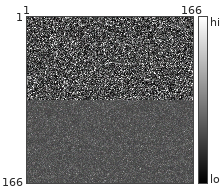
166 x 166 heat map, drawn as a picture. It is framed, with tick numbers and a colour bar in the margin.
Histogram: skewed, a long tail of high values. Slope: none. Stripes: none. Mirror symmetry: none. Seam: horizontal, 50% of the way down, the bottom part calmer.
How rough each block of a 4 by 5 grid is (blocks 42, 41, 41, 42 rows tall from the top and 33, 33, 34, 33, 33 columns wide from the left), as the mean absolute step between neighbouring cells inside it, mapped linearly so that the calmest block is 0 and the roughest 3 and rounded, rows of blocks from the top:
3 3 3 3 3 | 3 3 3 3 3 | 0 0 0 0 0 | 0 0 0 0 0
